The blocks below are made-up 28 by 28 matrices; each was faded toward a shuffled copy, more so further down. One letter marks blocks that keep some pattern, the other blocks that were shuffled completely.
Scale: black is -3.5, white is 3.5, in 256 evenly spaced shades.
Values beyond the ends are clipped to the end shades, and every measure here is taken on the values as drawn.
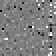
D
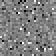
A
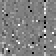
D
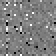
D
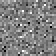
A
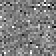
D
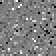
A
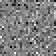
D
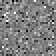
D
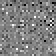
D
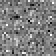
D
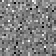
A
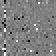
D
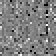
D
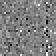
D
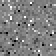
A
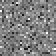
A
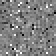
A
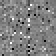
D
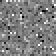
A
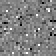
A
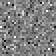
A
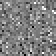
D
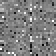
D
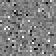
A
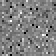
D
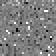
A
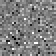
A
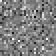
D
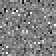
A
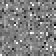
D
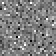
A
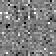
D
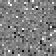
A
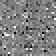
D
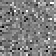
D
